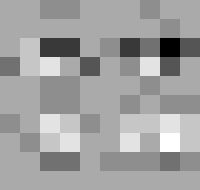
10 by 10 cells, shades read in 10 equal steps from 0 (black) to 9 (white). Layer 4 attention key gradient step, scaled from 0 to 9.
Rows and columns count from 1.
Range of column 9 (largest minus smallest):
9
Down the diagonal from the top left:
6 6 2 6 6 6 7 6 4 6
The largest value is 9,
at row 8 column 9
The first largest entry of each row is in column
1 1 2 3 1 1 3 9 1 1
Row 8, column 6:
6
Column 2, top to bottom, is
6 6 7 7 6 6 6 5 6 6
